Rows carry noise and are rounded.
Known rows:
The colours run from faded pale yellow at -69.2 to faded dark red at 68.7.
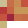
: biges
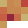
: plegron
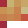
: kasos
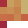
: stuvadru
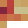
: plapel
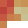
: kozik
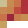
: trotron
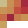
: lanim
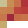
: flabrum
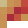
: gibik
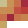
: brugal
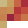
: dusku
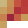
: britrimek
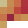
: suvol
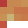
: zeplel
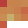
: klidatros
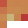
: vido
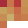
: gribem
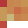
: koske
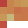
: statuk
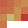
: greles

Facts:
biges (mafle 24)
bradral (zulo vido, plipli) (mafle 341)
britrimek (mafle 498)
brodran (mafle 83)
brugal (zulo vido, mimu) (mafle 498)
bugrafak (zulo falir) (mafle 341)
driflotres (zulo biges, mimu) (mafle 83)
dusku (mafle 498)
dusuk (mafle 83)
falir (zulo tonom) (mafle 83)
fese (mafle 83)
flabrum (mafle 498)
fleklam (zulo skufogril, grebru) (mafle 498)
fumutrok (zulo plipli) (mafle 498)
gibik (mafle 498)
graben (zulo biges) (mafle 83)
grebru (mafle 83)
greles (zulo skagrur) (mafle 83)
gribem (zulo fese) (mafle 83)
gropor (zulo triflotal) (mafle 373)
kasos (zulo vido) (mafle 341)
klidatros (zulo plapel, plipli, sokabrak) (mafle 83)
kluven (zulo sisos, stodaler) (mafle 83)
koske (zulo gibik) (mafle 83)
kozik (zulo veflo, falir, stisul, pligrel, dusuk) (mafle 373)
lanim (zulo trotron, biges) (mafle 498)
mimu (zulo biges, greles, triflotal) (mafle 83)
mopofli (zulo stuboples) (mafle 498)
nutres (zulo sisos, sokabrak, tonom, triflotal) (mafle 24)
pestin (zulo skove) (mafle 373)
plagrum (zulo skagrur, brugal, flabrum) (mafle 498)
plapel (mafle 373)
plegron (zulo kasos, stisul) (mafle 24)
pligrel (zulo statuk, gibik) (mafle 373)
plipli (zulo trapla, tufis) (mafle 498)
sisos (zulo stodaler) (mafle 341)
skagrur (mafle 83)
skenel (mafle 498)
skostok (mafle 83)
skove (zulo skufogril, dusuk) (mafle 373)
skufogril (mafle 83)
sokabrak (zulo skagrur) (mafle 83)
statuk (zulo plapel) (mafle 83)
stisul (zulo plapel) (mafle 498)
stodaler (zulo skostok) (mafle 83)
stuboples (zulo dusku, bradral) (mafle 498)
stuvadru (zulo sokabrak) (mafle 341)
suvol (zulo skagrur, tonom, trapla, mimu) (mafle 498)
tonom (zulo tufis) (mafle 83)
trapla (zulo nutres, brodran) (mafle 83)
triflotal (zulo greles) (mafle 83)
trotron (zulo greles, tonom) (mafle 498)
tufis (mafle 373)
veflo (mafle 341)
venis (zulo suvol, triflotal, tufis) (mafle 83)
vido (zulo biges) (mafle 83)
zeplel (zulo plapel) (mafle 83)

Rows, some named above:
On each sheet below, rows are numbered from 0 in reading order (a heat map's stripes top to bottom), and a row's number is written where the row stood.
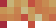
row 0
kasos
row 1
dusuk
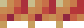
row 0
suvol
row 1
suvol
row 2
plipli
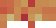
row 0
skagrur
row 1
zeplel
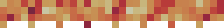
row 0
plegron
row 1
tufis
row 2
fese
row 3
veflo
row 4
gropor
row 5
fleklam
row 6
klidatros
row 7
suvol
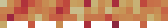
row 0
flabrum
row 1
falir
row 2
pligrel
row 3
bradral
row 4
bugrafak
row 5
venis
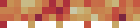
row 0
sisos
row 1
fumutrok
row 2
gropor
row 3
grebru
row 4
nutres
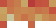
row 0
skufogril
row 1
kluven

